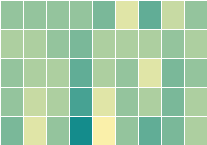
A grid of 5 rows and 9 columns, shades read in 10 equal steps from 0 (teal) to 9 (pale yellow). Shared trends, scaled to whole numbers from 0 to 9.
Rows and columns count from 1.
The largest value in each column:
6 8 6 5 9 8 8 7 6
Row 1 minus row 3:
0 -1 -1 2 -2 3 -5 3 0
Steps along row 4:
up down down up down up down up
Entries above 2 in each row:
9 9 9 8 8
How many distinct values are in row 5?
7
